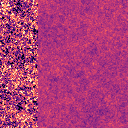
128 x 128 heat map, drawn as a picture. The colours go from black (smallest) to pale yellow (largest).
A vertical seam about 30% of the way across splits the table, and the right part is calmer. There are no regular stripes. The distribution is heavy-tailed on both sides. The halves do not mirror each other.
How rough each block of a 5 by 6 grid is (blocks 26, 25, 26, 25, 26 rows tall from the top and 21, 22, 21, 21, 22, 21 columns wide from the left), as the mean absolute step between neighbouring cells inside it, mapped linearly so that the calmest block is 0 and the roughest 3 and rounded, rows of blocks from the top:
320000
320000
320000
320000
320000
